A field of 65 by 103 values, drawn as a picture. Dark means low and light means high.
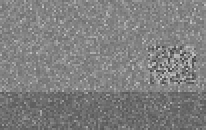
An odd patch, rougher than its surroundings, sits in the middle right. Values change most from cell to cell in the middle right. The top part is higher, up to a seam about 70% of the way down.
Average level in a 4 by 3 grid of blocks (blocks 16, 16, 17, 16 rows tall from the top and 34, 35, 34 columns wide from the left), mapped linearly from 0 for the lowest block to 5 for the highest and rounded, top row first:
555
555
444
000
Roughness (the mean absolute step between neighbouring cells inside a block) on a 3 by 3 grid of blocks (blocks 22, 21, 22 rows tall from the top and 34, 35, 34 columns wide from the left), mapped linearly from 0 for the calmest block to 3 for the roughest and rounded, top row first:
000 | 003 | 000
